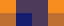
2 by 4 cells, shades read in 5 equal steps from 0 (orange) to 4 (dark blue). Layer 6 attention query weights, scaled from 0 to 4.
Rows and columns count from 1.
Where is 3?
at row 1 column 2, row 1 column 3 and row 2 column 3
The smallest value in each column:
0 3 3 0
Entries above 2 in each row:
2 2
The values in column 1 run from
0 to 1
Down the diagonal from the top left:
0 4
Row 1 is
0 3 3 0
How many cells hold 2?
0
